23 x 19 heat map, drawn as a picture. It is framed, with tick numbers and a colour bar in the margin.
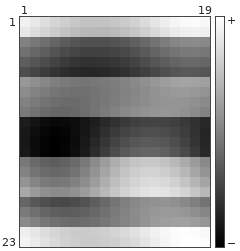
Ninth with the highest average: bottom right. Lone odd cells: none. Stripes: horizontal, repeating 3 times. Ninth with the lowest average: middle left.
